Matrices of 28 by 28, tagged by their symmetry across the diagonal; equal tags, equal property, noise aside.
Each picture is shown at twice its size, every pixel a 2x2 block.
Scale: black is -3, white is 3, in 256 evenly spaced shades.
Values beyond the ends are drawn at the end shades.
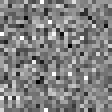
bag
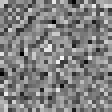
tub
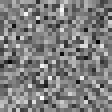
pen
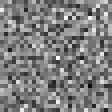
bag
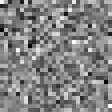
bag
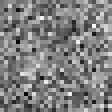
pen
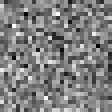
pen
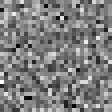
bag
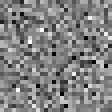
tub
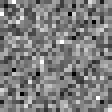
tub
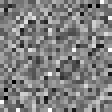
tub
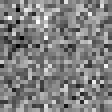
pen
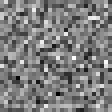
bag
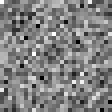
tub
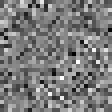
tub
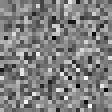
pen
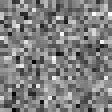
pen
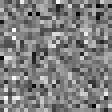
pen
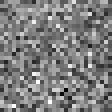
bag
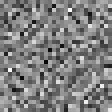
tub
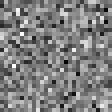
bag
